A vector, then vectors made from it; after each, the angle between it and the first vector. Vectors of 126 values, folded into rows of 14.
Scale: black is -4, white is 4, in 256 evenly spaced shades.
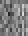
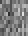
nearly parallel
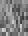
partly opposed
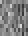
nearly opposite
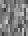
partly aligned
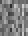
nearly parallel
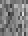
nearly parallel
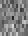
orthogonal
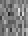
nearly parallel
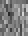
nearly parallel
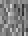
nearly opposite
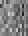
nearly opposite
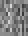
nearly opposite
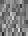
orthogonal
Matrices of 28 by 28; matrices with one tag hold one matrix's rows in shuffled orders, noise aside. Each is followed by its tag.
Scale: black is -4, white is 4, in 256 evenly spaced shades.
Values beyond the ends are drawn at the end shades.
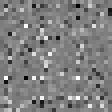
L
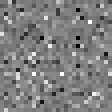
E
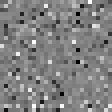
E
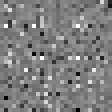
L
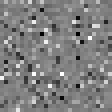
E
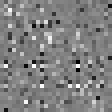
L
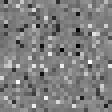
E
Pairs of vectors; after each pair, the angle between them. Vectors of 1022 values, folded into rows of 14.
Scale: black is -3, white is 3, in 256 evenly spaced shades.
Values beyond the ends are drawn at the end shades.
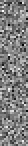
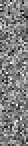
partly opposed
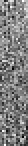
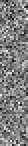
orthogonal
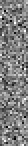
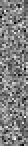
nearly opposite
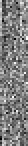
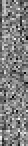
nearly opposite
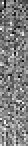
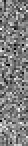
partly aligned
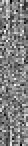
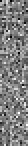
partly aligned
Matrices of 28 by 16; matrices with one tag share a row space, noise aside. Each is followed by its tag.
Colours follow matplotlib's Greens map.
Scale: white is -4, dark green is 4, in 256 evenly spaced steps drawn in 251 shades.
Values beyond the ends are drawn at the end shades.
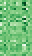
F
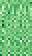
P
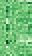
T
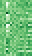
T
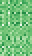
P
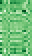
F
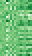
T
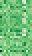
F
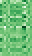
F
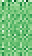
P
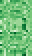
F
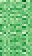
F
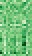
F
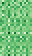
P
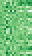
T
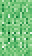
P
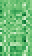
F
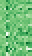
T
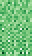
P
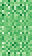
P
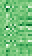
T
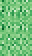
P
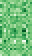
F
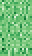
P
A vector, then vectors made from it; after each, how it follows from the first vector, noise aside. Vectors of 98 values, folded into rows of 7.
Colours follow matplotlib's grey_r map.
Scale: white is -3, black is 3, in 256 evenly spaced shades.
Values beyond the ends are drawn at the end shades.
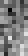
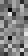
sign-scrambled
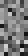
sign-scrambled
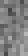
shrunk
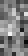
wrapped around
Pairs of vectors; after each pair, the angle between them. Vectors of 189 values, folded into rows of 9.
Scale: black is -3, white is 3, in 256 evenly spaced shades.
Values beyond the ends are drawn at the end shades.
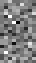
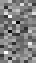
nearly parallel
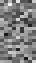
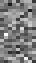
nearly opposite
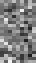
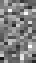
partly opposed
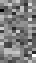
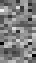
nearly opposite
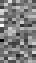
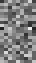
partly aligned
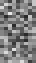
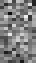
nearly opposite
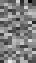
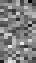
nearly parallel
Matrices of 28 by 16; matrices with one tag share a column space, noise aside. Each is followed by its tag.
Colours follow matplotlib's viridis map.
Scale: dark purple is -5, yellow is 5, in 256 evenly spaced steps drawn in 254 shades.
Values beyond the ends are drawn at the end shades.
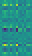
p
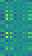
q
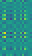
q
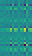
p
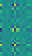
p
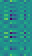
q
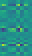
p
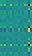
p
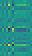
p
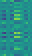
q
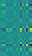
p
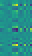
p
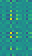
q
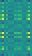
q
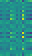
q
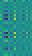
q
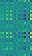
q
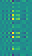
q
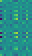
q
